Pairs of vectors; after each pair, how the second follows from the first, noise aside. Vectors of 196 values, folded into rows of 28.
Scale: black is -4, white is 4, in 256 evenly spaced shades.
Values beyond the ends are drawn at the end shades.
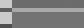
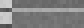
copied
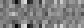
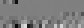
partly zeroed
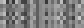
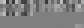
partly zeroed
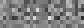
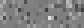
partly zeroed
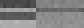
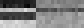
scaled up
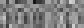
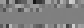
partly zeroed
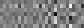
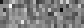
shuffled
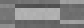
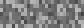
shuffled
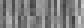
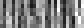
scaled up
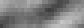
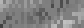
partly zeroed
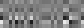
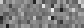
shuffled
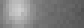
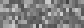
shuffled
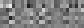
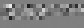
partly zeroed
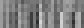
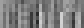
copied
